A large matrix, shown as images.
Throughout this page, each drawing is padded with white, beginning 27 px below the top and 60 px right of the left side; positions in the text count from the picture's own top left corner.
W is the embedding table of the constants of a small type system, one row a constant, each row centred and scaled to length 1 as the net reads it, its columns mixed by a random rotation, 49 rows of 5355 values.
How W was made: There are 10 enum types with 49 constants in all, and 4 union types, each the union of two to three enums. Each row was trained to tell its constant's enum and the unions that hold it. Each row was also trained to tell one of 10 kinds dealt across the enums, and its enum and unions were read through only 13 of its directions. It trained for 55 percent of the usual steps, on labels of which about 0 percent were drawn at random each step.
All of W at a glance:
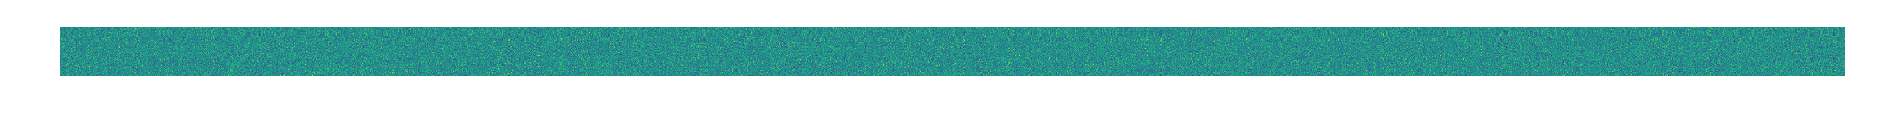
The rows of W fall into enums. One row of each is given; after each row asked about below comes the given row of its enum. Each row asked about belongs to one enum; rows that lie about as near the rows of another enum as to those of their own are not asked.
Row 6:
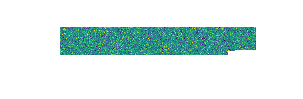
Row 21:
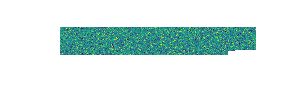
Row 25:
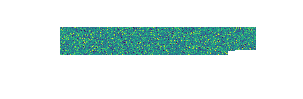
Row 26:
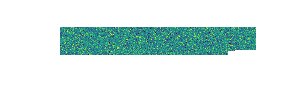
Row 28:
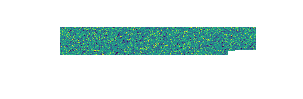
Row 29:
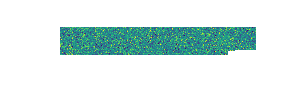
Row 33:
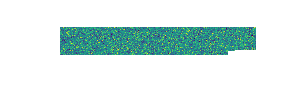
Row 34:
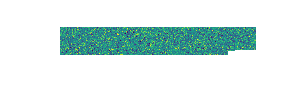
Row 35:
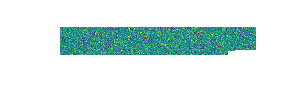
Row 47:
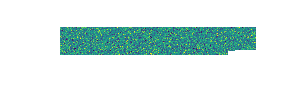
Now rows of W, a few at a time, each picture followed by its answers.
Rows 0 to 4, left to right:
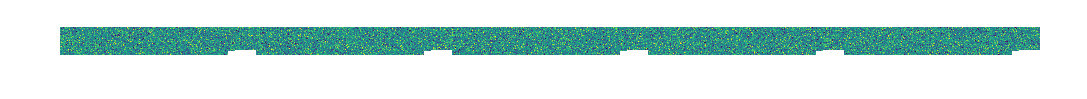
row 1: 21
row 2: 34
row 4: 47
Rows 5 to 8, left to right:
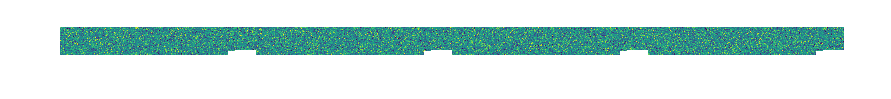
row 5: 6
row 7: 25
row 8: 25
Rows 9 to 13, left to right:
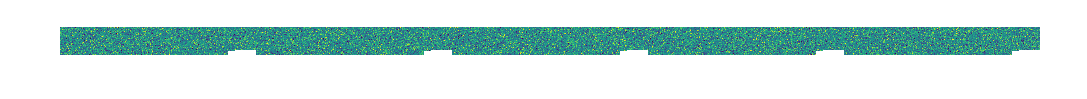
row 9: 34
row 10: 33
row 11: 35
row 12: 35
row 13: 35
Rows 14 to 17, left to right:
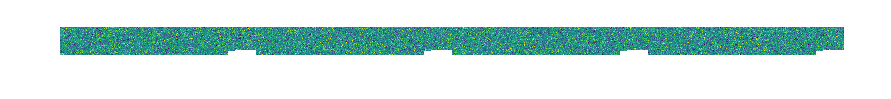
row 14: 21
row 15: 47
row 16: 47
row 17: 34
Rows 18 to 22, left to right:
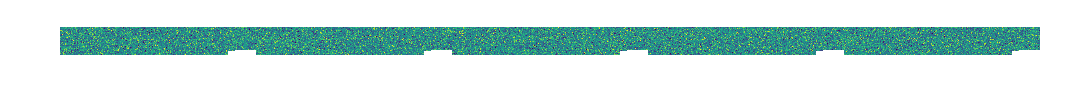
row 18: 33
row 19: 25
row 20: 29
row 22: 25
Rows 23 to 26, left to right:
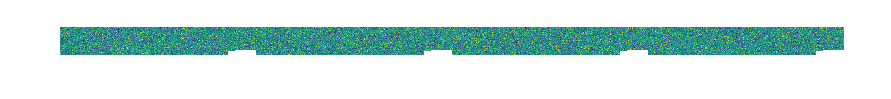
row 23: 33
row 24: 34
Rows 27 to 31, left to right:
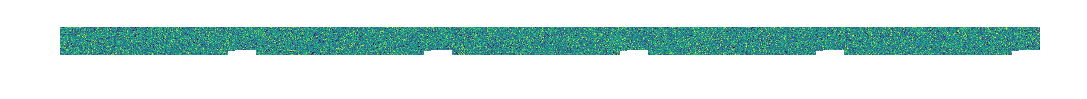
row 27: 29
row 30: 6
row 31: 6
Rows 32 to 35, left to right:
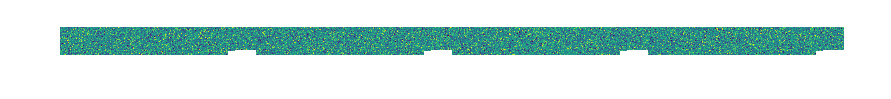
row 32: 26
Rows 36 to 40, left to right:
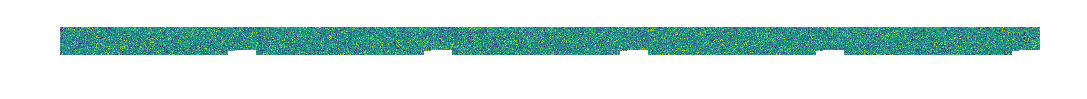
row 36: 35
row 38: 29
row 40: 21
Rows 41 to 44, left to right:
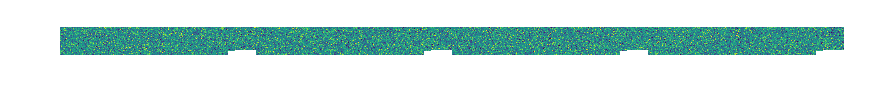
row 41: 6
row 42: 47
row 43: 47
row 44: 6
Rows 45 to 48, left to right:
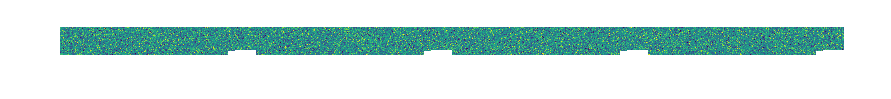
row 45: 21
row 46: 35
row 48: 25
